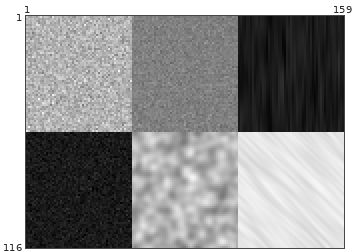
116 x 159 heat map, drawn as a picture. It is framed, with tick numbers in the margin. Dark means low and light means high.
It is made of 2 by 3 panels. Panel 1,1: high, fine-grained. Panel 1,2: middling, fine-grained, faint in contrast. Panel 1,3: very low, streaked downward, faint in contrast. Panel 2,1: very low, fine-grained, faint in contrast. Panel 2,2: high, blotchy. Panel 2,3: very high, slanting down to the right, faint in contrast.
